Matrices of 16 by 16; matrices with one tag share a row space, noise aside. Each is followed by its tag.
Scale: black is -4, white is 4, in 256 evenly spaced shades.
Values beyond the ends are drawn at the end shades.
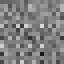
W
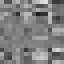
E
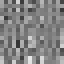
W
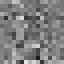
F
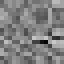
E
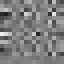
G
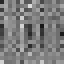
W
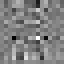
F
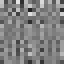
W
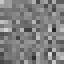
G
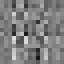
F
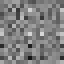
W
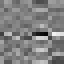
E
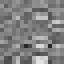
E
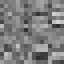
E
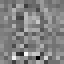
F
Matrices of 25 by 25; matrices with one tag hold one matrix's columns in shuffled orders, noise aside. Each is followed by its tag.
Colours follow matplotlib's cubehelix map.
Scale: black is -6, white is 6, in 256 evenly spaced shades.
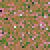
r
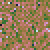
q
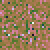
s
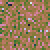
q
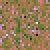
s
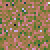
q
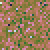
q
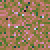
r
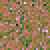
q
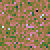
r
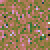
s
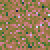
r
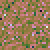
r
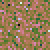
q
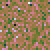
q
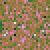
s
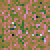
s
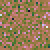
r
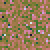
s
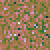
s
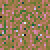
s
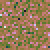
r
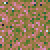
q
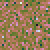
q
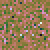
s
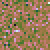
q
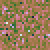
s
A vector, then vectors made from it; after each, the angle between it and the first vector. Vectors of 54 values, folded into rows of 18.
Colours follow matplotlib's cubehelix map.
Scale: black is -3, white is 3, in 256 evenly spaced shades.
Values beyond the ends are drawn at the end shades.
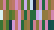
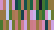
partly opposed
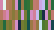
orthogonal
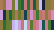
partly aligned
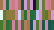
nearly parallel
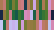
partly opposed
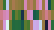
orthogonal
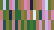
orthogonal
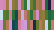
orthogonal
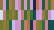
nearly parallel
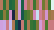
orthogonal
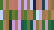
nearly parallel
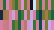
nearly opposite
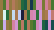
orthogonal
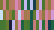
nearly parallel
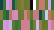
partly opposed
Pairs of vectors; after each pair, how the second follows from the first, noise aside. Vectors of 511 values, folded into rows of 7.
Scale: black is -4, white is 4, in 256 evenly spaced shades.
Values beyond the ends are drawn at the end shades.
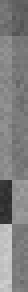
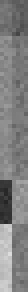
copied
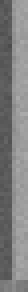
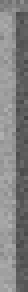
reversed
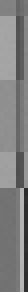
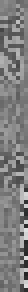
sign-scrambled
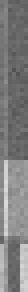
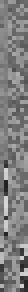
sign-scrambled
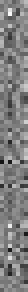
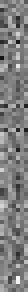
reversed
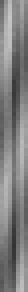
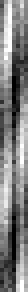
scaled up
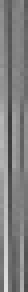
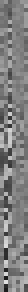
sign-scrambled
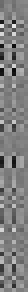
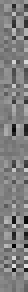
reversed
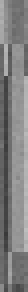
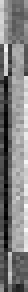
scaled up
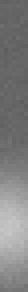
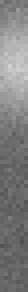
reversed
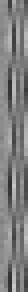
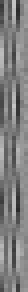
reversed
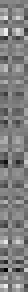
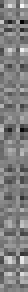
reversed
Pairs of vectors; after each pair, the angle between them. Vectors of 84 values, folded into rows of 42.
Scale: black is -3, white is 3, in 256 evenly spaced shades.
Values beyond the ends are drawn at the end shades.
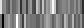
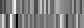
partly opposed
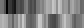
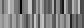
orthogonal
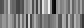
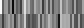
orthogonal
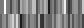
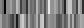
nearly opposite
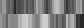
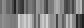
nearly parallel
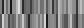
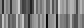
nearly parallel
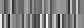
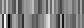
partly aligned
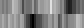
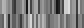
partly opposed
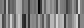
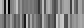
partly aligned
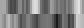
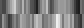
nearly opposite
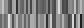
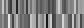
nearly parallel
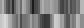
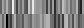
partly opposed
